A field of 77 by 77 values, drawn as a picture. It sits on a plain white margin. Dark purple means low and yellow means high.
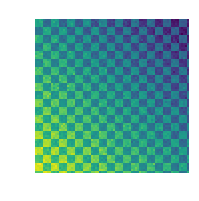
Ninth with the highest average: bottom left. Ninth with the lowest average: top right. Average level on the scale: 50%. Grain: checkered. Histogram: bell-shaped. Slope: up to the bottom left. Mirror symmetry: none.
